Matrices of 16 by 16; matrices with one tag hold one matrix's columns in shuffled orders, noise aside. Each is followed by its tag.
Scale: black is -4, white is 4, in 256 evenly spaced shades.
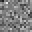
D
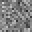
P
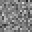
D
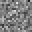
D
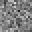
P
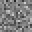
D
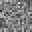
P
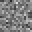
D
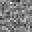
D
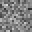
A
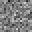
D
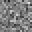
D
